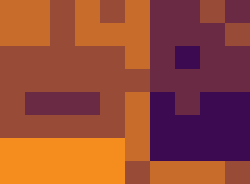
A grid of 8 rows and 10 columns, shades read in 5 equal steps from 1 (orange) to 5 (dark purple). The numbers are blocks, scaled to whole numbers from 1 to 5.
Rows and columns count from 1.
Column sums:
18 19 21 19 19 18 33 33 32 33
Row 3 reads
3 3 3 3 3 2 4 5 4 4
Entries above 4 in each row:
0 0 1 0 3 4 4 0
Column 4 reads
2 2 3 3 4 3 1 1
